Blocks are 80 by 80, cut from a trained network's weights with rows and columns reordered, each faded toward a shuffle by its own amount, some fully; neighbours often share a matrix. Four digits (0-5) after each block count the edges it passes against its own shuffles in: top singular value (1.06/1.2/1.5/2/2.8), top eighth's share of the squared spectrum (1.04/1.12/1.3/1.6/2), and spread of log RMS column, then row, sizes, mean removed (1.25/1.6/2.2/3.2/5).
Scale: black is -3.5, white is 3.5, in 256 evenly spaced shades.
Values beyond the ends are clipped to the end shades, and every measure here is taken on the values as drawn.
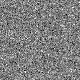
2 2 0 0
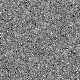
0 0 0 0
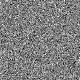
1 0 0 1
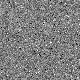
0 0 0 0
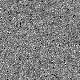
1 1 0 0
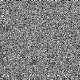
3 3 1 2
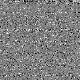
3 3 0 3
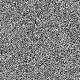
2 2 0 0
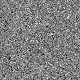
0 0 0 0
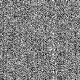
3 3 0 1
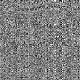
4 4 2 3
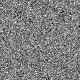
0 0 0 0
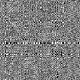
4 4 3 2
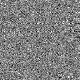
3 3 1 1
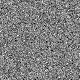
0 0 0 0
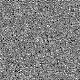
3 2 0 1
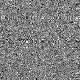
3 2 1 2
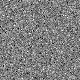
2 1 0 0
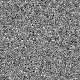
2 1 0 0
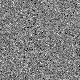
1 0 0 0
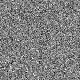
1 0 0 0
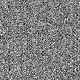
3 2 0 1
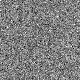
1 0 0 0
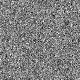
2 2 0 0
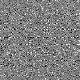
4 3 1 3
